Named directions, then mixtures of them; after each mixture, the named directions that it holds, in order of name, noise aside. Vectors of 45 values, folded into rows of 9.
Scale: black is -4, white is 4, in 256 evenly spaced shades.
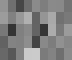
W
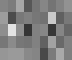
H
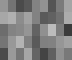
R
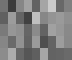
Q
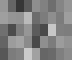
R, W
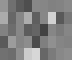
H, W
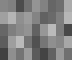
R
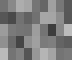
R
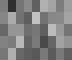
Q, R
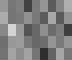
H, R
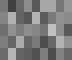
Q, R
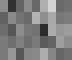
Q, W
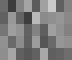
Q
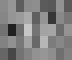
H, Q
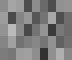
H, Q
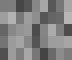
R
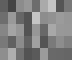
Q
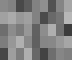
R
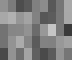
R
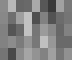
H, Q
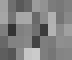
W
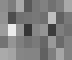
H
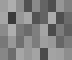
H, Q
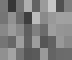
Q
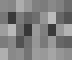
H, R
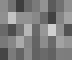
H, R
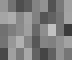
R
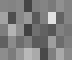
H, W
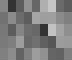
Q, W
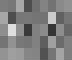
H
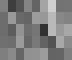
Q, W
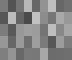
H, Q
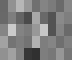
W
